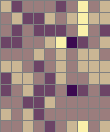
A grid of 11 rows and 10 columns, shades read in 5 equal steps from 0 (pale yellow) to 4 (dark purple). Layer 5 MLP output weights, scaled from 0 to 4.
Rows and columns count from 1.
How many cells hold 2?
48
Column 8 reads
0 0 0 3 1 1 2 3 2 2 0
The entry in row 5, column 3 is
2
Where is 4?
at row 4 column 7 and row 8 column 7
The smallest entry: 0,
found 5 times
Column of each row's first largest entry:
2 3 2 7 1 4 1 7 3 4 5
